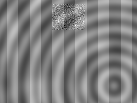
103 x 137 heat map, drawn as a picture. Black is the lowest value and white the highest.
Odd patch: rougher, in the top middle. Slope: none. Roughest part: top middle. Stripes: upright, repeating 6 times. Rings: centred on the bottom right.
